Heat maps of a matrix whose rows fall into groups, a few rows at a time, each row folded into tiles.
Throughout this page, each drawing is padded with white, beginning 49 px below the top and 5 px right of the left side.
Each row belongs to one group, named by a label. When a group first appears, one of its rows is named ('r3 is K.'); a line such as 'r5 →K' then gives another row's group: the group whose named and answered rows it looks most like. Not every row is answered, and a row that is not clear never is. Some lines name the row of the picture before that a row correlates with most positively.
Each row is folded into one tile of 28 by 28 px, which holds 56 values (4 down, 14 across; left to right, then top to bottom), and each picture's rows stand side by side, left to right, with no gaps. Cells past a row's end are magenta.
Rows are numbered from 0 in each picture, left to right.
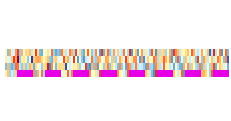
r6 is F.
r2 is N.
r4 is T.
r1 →F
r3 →T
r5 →T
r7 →T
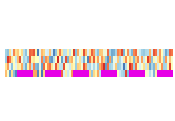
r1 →N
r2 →T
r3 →F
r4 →F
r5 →N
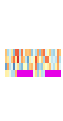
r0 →T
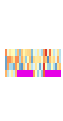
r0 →T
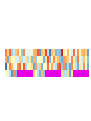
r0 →F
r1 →F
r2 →T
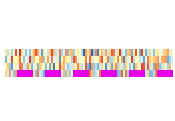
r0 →N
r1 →F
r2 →N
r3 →T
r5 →T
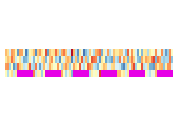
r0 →N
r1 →T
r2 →F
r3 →N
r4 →N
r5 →N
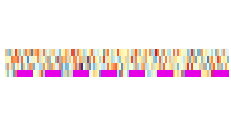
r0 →T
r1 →F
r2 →F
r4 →F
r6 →F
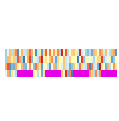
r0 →N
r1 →T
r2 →F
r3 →T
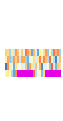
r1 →T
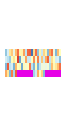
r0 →T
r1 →F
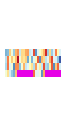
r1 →T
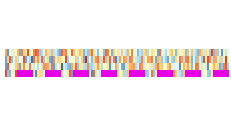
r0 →T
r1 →F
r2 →F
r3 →F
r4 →N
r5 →N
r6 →N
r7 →N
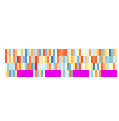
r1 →N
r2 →F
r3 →N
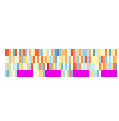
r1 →F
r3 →N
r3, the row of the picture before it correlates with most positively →0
